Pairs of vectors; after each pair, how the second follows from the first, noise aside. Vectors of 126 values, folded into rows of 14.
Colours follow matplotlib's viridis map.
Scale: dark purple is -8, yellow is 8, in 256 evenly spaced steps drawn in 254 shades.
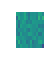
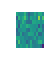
scaled up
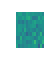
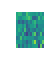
scaled up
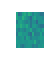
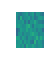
shuffled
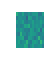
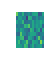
scaled up
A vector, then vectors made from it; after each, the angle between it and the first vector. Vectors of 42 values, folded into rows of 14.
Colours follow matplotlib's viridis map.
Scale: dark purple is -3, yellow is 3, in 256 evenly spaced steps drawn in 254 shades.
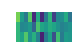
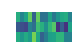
partly aligned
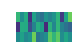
orthogonal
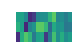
orthogonal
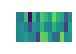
partly opposed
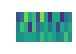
partly opposed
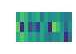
orthogonal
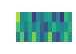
partly aligned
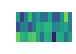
partly aligned
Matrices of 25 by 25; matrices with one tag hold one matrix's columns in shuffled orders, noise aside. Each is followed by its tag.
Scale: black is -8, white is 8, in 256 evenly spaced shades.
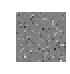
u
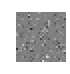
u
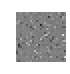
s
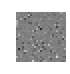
u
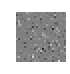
u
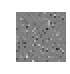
u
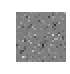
s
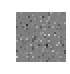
s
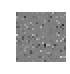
s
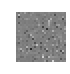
u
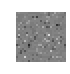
s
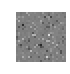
s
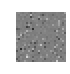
u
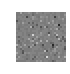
s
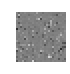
u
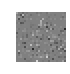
u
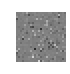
u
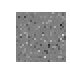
s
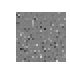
u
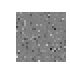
u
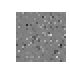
s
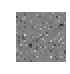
s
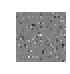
s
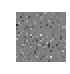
s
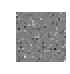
u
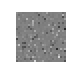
u
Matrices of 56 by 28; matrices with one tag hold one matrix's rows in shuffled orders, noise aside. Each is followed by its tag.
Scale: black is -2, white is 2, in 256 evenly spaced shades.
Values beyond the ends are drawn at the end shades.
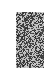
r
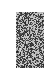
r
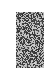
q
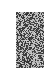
r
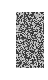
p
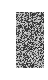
p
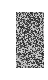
q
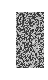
r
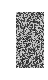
q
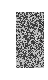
p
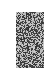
q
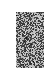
r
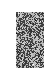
r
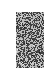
q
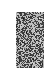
r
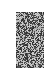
p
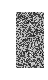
q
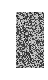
r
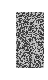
r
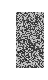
q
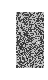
r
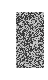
r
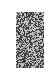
r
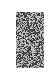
q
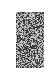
q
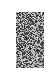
r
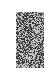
r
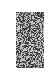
q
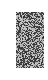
q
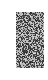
q
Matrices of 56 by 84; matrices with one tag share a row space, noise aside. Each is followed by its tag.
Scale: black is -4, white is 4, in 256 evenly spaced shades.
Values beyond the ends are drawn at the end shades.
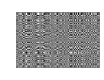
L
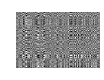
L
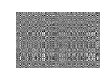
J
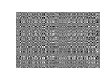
J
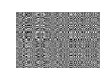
L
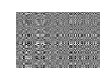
L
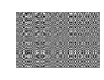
L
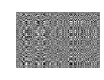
L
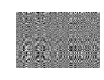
L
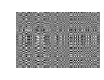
L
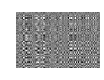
L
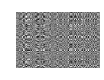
L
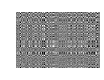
J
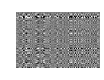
L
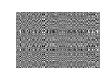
J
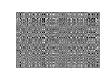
J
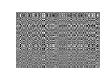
J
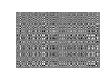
J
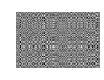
J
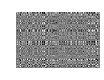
J
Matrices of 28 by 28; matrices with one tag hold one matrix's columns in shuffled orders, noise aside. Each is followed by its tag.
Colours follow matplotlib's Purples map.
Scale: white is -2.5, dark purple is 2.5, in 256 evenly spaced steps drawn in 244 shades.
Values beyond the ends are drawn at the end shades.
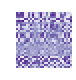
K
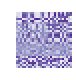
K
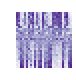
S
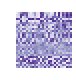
K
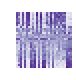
S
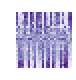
S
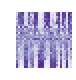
S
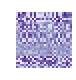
K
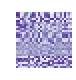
K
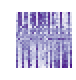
S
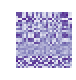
K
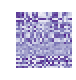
K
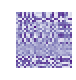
K
